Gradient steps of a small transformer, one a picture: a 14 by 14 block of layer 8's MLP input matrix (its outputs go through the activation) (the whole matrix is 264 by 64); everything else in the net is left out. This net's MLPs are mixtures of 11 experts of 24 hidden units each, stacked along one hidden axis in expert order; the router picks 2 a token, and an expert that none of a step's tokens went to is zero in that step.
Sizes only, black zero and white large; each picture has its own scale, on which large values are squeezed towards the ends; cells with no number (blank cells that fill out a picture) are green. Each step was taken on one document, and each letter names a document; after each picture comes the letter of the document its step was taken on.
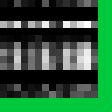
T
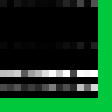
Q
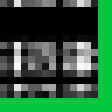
T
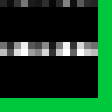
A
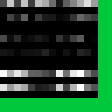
Q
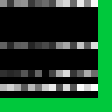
Q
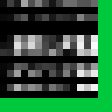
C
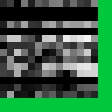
T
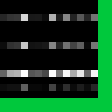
A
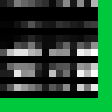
C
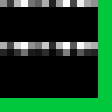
A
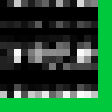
T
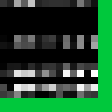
C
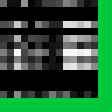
T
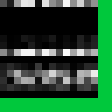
C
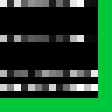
Q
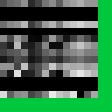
T
